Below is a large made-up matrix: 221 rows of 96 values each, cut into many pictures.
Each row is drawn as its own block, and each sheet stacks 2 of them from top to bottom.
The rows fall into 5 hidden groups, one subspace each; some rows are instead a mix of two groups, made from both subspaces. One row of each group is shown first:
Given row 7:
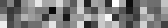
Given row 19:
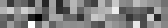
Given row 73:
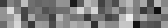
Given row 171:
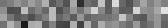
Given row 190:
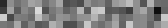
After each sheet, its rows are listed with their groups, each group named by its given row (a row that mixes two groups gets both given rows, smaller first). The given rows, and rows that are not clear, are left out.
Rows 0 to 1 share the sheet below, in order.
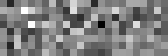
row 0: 19
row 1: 190
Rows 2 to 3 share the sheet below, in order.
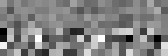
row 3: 190
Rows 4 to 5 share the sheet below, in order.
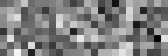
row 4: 73
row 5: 73
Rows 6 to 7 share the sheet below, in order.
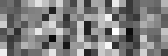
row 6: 7
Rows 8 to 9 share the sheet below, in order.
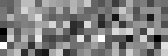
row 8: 19
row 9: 190
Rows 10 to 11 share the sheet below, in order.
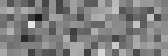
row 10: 19
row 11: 19
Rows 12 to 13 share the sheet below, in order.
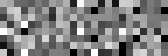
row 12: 171
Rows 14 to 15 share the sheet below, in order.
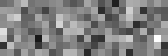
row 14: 73
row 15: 190
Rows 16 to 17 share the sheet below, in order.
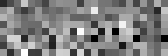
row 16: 73 and 171
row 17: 171
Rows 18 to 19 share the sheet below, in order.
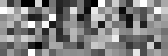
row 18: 19
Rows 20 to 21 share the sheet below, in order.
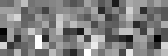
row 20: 73
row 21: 190
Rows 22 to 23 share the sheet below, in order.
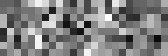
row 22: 7
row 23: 190
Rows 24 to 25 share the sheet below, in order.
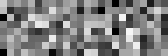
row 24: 190
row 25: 7
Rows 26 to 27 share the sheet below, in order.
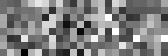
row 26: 7
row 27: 171
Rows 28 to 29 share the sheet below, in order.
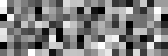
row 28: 190
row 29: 19 and 190
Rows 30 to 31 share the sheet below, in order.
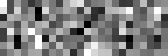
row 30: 190
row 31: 190
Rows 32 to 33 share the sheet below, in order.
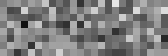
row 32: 171
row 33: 73
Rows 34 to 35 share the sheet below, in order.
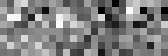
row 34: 73
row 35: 19
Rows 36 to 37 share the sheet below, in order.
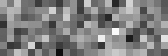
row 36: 7
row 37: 73
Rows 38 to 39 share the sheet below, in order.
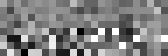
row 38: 73
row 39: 171
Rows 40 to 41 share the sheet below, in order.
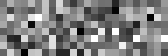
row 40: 19
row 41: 171
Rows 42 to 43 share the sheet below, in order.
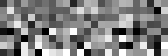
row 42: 73
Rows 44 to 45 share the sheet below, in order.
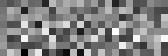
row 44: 171
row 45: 171
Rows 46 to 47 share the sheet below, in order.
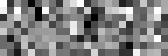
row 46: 190
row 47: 73
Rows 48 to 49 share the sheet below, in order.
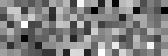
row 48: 171
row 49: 19
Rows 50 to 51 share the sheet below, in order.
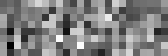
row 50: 7
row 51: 190
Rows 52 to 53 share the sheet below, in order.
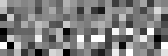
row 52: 190
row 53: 190
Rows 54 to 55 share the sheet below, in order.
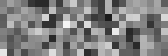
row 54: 7
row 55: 7
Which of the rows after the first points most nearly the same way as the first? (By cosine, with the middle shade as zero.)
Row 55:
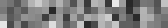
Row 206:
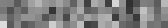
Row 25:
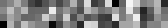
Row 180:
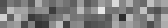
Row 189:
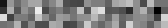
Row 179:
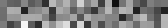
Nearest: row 206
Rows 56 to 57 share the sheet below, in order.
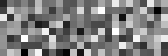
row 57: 171
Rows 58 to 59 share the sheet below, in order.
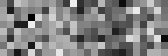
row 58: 73 and 171
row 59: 73
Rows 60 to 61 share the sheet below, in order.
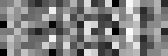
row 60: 7
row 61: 7
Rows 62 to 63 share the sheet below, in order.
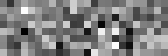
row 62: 19
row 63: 19 and 73
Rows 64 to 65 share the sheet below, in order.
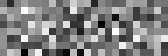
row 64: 19
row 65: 171
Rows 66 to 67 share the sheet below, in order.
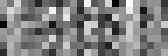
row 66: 7
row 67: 7
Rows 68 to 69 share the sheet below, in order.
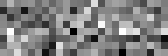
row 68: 19
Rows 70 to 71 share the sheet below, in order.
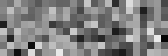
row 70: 7
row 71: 73
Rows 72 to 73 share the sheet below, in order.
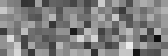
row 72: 19
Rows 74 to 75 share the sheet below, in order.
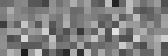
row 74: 7 and 171
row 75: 171
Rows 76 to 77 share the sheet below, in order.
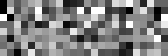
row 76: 190
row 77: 73
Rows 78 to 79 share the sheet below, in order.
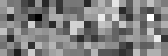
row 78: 19
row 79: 73
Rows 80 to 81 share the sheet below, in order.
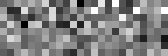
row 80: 171
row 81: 7 and 171
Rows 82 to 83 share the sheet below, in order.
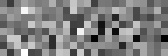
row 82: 19
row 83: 171
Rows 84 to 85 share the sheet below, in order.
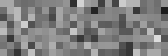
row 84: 171
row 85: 73
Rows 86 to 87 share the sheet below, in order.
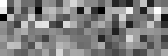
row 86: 190
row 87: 73
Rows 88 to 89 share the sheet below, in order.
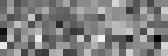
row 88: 73
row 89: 190
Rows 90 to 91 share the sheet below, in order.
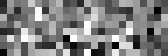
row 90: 190
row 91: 19 and 73
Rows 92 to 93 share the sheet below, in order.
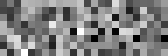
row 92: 7 and 19
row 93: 171
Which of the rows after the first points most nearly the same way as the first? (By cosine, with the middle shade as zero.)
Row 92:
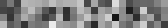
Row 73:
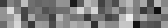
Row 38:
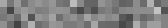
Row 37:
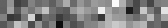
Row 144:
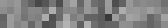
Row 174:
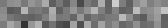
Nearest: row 37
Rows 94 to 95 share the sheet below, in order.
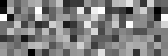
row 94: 190
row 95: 19
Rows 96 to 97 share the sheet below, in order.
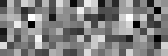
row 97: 190
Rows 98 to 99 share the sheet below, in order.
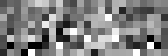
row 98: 7
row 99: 19
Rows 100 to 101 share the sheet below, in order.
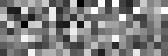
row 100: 171
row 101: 19
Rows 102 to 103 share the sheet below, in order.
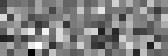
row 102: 190
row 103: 19
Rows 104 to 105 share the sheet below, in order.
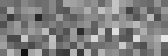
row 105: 171
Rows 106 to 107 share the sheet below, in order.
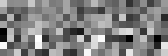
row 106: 7 and 190
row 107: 190
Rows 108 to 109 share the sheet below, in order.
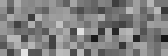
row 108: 73
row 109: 171
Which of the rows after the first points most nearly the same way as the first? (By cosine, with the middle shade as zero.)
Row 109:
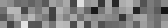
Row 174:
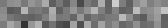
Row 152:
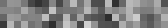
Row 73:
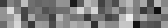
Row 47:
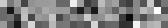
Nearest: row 73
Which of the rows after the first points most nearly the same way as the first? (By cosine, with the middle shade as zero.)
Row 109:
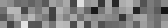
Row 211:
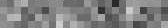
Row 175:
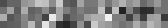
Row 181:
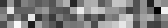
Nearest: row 211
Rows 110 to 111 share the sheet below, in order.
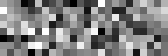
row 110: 19
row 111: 19
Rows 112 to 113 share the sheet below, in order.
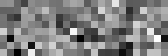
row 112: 73
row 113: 73
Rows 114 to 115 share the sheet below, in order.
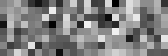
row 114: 7
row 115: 73
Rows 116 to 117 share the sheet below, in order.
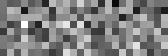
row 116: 171
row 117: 7
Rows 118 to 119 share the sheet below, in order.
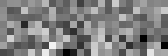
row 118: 171
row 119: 7
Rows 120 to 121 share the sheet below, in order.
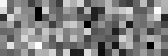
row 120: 190
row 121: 19
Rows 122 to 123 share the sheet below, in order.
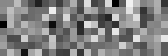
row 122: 7
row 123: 171
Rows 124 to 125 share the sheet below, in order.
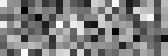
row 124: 7 and 19
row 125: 171
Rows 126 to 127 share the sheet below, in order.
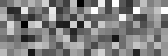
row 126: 171
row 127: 19
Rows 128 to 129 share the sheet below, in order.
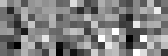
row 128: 73
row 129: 73
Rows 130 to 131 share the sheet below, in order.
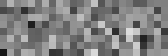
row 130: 19
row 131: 7
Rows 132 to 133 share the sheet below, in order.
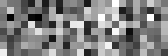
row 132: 19
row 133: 7
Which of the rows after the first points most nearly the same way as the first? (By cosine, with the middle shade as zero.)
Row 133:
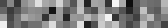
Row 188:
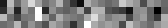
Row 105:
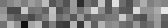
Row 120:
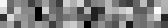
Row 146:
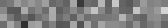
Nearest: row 188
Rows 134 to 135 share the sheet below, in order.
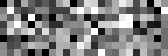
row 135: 19
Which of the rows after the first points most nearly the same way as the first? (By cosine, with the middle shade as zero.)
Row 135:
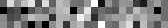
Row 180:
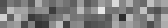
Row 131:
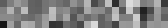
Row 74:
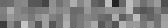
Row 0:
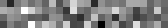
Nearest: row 180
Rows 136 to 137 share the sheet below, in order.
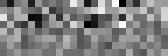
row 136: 171 and 190
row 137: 7
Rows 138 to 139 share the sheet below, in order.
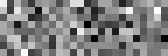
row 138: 73 and 190
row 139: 171
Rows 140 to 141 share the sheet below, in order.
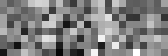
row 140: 7
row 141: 7 and 73
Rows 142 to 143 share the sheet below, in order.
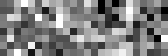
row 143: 73
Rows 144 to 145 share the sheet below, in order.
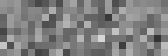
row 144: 7
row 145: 190
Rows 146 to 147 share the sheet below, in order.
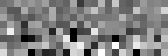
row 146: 171
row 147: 19
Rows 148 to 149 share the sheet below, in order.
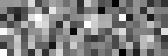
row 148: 190
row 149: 7 and 171
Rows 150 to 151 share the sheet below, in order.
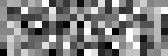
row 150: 171
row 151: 7
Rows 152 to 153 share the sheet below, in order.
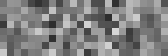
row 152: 7
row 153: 7
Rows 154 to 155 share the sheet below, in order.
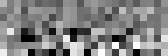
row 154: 7
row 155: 19
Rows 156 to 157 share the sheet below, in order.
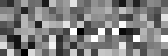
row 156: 171
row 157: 171
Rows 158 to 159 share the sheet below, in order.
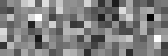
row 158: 19
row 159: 190
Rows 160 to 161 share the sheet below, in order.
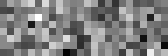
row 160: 19
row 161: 7
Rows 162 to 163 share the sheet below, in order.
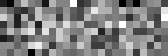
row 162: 171
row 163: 19
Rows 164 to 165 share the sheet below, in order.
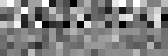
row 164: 171
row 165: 19
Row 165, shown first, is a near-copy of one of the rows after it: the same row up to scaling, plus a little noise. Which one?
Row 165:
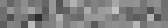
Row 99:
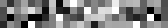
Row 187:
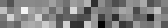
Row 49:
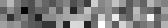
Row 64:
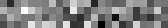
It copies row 99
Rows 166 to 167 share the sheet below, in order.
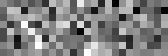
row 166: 171
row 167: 190
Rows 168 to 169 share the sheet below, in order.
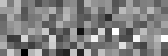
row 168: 7
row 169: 171
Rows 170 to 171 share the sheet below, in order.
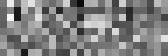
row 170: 190
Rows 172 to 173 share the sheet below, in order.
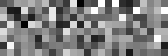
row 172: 171
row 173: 190
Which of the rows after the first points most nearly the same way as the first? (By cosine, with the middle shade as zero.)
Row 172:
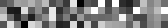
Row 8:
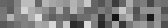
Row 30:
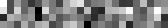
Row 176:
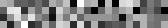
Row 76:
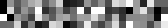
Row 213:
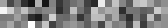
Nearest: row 213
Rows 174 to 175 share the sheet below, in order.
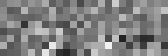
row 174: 171
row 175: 7
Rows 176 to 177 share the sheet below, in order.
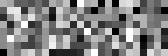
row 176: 171
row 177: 7
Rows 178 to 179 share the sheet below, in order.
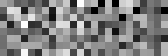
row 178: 171
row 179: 171
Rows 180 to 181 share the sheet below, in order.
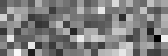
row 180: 190
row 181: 73
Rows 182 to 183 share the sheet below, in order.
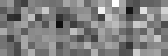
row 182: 73
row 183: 73
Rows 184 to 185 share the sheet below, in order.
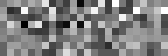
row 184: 171
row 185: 7
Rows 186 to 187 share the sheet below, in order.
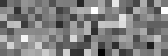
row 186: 73 and 171
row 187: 19
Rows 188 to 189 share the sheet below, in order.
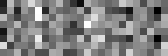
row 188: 190
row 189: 190
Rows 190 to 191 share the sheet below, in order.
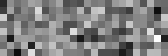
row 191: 73
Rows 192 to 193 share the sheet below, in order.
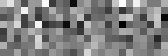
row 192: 171
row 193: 190
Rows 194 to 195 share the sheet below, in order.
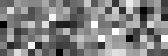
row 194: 7
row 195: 73
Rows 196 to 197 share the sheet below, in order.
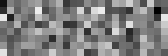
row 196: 190
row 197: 7
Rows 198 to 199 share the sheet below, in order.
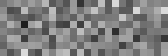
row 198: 171
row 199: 171
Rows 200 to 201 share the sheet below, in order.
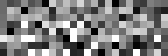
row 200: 171
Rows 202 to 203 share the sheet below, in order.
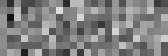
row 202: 190
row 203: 171
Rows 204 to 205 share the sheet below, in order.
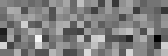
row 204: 171
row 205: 190
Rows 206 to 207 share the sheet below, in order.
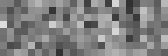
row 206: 7
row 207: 73
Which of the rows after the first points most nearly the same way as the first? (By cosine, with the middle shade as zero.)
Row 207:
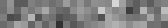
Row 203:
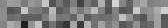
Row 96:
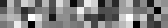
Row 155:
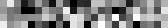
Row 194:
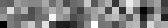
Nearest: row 203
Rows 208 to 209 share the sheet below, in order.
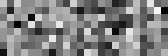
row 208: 73
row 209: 7
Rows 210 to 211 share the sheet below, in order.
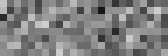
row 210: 190
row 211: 73
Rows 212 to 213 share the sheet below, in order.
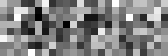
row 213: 19
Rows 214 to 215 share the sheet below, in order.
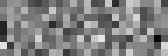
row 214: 7
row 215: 190
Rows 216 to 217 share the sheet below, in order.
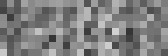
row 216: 7 and 19
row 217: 7
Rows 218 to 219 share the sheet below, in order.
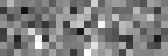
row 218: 19
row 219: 190
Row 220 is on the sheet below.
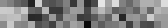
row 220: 19 and 190
